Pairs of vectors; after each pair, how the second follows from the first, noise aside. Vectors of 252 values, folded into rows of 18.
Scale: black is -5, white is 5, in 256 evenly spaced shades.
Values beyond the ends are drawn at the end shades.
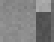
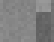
shrunk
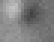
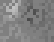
partly zeroed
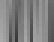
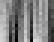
scaled up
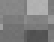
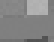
partly zeroed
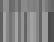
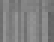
shrunk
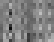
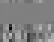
partly zeroed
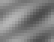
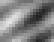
scaled up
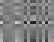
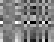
scaled up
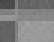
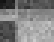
scaled up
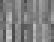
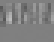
partly zeroed
